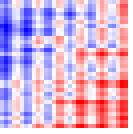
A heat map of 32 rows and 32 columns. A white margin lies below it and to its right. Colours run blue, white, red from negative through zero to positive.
The ninth with the lowest average is the top left. The bottom right is the ninth with the highest average. There is an overall slope up to the bottom right. Upright stripes repeat 6 times across the table. The histogram is bell-shaped. No row or column stands out.
